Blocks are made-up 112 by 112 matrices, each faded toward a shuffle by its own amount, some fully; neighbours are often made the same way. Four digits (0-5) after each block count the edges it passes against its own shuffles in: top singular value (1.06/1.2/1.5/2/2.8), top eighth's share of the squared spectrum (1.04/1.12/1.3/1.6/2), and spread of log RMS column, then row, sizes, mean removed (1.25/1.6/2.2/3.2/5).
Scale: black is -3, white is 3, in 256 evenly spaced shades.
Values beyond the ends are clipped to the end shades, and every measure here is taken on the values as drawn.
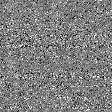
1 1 0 3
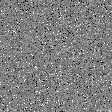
0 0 0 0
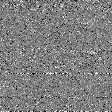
2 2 0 3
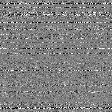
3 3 0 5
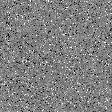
0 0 0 0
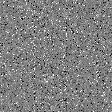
1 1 1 0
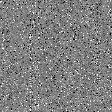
1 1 2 0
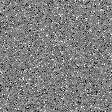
0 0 0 0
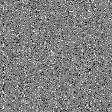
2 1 1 0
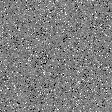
0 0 0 0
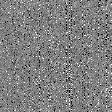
2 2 3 0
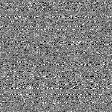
2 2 0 4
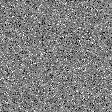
0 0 0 0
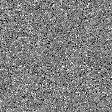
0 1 0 2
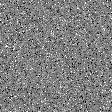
0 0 0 0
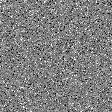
0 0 0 0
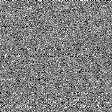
1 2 0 3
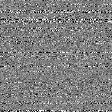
2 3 0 4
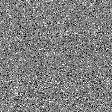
0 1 0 2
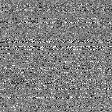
2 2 0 4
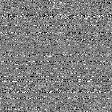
1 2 0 4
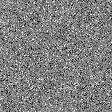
0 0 0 1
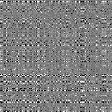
5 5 3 4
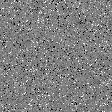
2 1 0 1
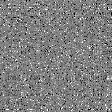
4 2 1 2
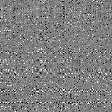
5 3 2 3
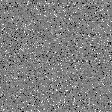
3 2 0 1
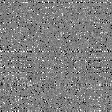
4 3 1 3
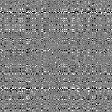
5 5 3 4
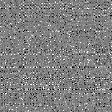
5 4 2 3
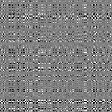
5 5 4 5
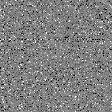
4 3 1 2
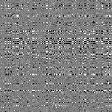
5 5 3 4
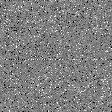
3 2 0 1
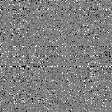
4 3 2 2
